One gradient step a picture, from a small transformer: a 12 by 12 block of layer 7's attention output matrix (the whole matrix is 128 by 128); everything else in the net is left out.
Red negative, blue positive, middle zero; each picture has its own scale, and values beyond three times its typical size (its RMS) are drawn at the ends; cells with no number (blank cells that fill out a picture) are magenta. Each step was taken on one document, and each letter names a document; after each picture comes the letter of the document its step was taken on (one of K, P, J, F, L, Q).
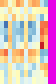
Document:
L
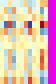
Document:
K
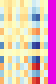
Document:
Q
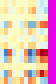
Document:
K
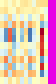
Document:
L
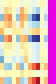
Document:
Q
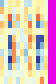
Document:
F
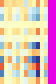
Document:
Q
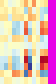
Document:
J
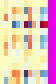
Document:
J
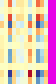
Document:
F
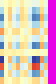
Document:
Q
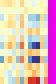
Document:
Q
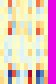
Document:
F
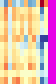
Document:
L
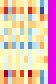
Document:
L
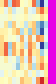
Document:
L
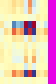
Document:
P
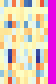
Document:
F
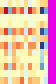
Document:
L
